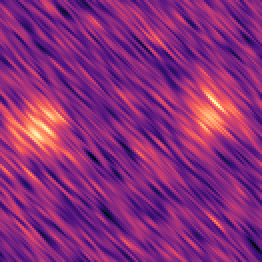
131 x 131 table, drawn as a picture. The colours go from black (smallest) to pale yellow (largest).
No overall slope runs across the table. No row or column stands out. Overall the values sit about 40% of the way up the scale. There are no lone odd cells. The middle left is the ninth with the highest average. There are two bumps.
